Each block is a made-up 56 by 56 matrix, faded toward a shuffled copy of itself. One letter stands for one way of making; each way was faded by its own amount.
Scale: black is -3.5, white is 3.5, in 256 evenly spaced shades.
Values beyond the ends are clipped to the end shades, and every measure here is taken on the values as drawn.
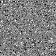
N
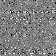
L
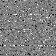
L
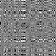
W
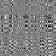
W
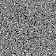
N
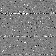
L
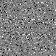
L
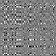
W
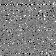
L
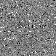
N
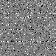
L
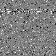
L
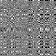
W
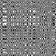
W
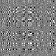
W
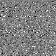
N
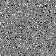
N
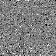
N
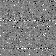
L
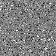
N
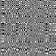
W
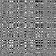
W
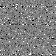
L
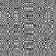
W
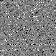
L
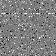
L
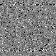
N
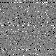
L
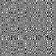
W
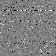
L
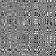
W
